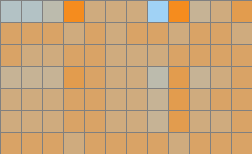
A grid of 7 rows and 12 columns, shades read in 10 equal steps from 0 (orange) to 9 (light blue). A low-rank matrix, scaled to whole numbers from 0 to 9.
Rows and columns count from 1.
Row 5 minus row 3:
1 0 0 0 0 0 0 1 -1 1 0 0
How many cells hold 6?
2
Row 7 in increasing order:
3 3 3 3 3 3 3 3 3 3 4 4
